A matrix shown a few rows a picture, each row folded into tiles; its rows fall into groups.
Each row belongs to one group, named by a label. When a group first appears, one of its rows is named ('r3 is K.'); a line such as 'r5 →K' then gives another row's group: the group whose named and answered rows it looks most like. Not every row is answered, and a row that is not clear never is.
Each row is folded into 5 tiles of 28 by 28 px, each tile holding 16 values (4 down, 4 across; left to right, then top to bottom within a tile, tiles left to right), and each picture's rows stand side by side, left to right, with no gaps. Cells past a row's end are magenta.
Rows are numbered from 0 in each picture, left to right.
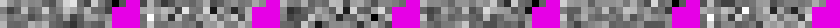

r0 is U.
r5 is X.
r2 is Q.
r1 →X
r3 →U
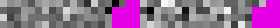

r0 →U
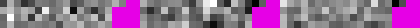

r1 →U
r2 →U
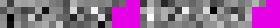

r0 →Q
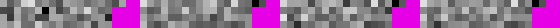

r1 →U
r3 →U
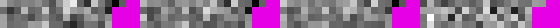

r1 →U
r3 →X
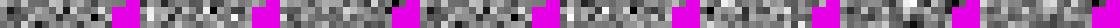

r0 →Q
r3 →Q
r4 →X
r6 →U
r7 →U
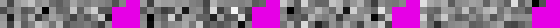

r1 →Q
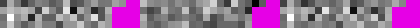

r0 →X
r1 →U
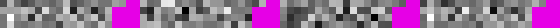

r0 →X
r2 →Q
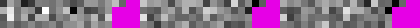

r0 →X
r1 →U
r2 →U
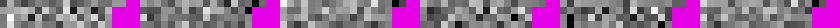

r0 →X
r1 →U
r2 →U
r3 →Q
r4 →Q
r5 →U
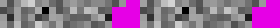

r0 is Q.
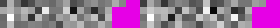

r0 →X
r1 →X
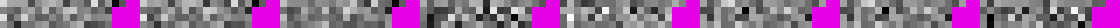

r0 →U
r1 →U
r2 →U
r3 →Q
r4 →X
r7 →Q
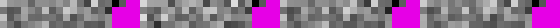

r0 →U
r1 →U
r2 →U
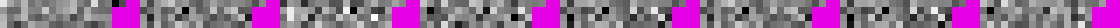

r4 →Q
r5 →Q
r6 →Q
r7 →Q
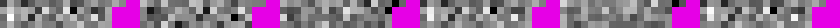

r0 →X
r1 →Q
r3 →X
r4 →U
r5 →X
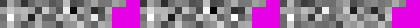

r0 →X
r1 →X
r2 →X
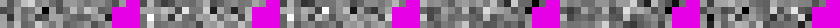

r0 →Q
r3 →U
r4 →U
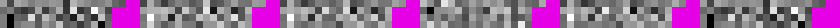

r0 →Q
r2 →X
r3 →Q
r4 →X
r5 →Q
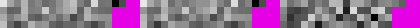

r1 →U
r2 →Q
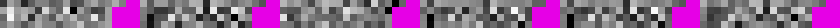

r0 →X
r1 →Q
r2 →U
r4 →Q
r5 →Q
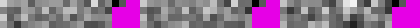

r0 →U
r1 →U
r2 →U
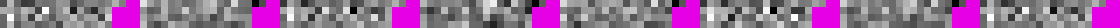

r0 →X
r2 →X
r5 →X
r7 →X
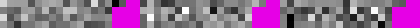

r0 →U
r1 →X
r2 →Q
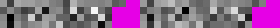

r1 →Q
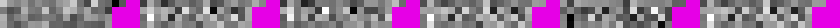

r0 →U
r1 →X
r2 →X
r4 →Q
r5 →X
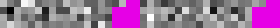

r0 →Q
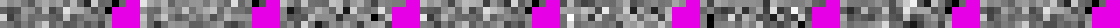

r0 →U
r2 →Q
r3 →U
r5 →Q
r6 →U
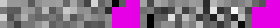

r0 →U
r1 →Q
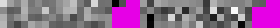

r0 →U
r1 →Q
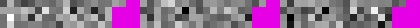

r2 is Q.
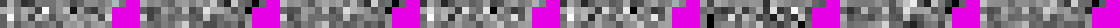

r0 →X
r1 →U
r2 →U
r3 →X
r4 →X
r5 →Q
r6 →U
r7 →U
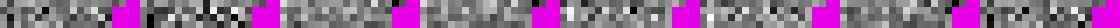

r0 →Q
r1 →Q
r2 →U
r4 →X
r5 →X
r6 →U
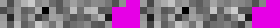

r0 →Q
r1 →Q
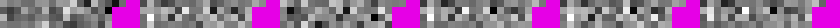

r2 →Q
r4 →X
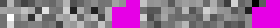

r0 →X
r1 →U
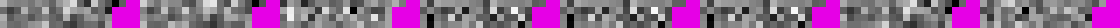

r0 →U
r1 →U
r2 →X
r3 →Q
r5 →Q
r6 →U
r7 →Q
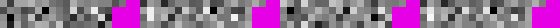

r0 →Q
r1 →X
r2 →Q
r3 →X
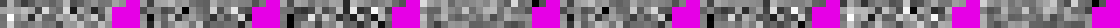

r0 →X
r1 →Q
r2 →Q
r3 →U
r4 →Q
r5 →Q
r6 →X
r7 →U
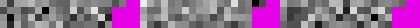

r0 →Q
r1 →U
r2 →Q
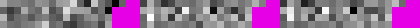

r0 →U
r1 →X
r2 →X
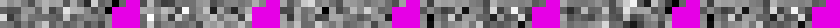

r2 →Q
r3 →Q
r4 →U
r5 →Q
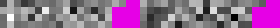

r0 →X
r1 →Q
